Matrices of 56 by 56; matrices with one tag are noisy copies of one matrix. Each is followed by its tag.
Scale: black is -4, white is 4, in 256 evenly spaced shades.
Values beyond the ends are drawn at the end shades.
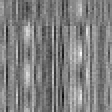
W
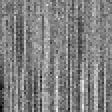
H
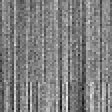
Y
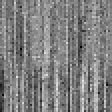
H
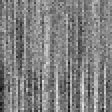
H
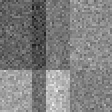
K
